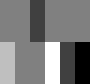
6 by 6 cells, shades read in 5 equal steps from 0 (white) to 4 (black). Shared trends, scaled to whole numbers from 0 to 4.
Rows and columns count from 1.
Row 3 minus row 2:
0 0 0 0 0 0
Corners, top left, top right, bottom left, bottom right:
2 2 1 4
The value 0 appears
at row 4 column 4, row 5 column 4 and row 6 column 4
